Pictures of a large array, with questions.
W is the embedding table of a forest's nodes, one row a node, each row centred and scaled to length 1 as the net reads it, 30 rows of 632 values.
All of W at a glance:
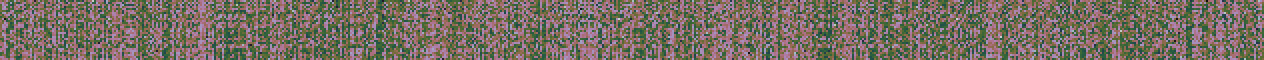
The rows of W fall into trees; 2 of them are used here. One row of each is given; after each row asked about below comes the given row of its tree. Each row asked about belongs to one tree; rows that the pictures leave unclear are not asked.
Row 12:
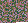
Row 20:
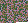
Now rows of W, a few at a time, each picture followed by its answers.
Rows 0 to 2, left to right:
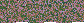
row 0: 12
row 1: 20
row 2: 12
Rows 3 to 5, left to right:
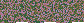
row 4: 12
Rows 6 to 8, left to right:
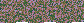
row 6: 20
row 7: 12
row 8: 12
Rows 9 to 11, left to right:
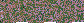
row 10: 20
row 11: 12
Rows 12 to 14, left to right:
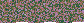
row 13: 12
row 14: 20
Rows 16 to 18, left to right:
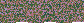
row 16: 20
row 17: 20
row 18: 20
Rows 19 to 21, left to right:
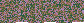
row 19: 12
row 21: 20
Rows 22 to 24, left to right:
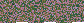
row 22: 12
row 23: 12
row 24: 20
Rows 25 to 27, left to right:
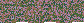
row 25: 20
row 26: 20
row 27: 20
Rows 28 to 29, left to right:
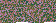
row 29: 20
